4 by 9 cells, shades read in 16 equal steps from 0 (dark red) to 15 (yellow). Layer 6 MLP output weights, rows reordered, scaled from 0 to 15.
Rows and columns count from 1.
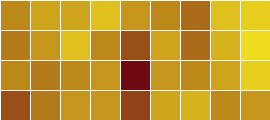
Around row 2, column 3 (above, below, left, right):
11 9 10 9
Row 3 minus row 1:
0 -3 -2 -3 -10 1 2 -2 0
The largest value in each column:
9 11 13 13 10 11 12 13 15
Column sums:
31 37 43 42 19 41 35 45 53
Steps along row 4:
up up same down up up down up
